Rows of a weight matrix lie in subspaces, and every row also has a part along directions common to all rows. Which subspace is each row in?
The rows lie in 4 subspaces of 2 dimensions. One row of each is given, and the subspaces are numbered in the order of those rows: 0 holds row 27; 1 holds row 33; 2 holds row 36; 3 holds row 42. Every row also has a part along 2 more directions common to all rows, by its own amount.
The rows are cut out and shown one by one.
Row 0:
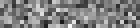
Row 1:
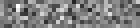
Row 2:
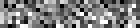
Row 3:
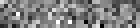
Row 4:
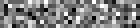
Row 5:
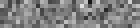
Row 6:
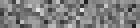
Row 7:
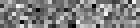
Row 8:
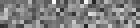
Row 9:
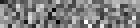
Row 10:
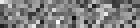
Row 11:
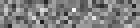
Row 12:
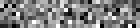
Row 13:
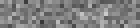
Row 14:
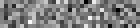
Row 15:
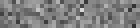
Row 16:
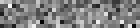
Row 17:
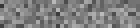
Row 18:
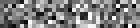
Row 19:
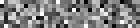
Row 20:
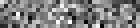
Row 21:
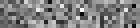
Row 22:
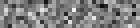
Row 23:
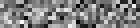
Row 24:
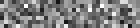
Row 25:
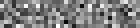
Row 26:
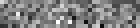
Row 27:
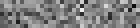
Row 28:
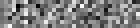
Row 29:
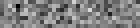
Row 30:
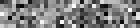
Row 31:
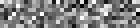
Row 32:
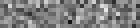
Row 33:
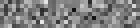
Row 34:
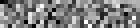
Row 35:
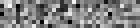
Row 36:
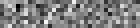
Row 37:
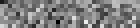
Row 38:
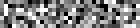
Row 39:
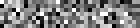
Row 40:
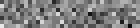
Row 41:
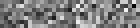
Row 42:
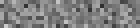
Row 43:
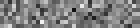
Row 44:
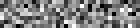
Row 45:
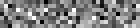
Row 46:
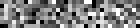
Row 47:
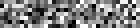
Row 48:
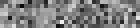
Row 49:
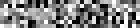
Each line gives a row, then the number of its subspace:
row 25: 3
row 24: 3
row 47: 0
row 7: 0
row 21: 0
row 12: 2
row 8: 3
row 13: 0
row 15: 0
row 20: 2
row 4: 1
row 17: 3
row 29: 2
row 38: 1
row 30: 1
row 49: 1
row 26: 2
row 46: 3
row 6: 0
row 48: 1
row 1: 2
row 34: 2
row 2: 0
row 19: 3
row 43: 1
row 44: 3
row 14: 3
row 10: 2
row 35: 2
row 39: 3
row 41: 0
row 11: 1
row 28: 2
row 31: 3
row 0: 0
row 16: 2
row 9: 2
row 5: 1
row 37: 2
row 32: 1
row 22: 1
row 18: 0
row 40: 3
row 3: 2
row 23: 0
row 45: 1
